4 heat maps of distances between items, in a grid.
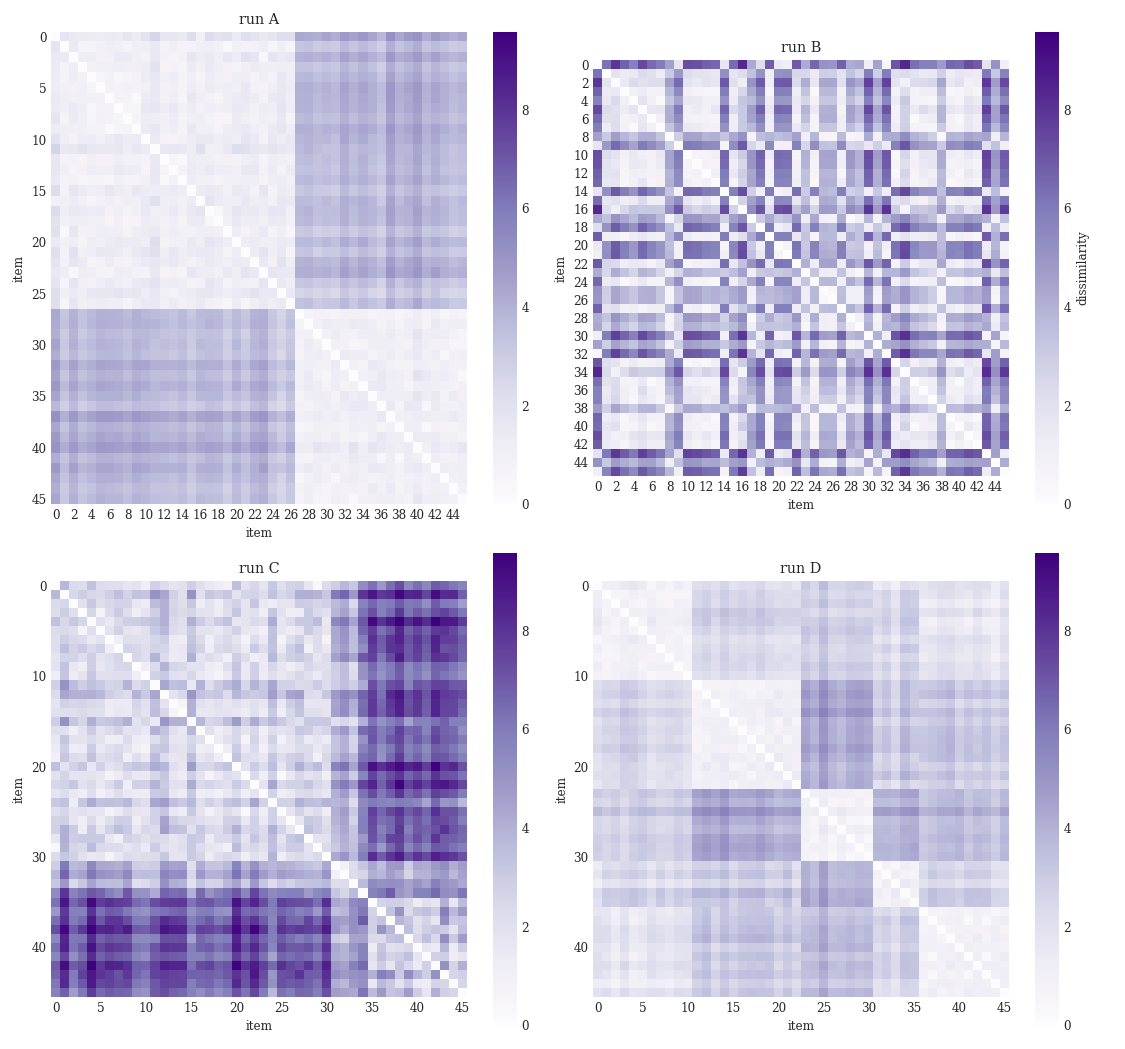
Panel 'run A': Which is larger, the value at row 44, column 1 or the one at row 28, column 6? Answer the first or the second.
the second
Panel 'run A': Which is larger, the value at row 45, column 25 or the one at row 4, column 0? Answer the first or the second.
the first
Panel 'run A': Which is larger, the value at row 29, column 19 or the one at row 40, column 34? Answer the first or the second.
the first
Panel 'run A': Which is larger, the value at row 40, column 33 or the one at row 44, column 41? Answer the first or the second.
the first
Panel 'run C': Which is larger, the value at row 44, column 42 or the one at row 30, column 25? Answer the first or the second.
the first
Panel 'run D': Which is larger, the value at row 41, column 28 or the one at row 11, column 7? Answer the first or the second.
the first
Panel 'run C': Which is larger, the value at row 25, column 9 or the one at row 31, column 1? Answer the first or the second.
the second
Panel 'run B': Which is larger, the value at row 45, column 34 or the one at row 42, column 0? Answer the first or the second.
the first
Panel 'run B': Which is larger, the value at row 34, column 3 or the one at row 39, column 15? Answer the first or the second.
the first
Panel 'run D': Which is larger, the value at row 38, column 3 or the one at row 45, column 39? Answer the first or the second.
the first
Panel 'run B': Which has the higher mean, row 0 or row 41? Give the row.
0
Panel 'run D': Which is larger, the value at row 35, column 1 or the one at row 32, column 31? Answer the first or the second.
the first
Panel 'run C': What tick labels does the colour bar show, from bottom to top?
0, 2, 4, 6, 8
